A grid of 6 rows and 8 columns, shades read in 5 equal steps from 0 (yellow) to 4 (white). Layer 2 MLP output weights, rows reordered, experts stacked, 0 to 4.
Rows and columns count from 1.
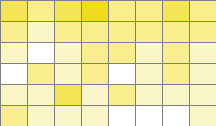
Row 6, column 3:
3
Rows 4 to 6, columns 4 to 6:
2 4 3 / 3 2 3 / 3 4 4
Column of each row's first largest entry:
2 2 2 1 1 5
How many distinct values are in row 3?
3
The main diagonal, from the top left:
1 3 3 2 2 4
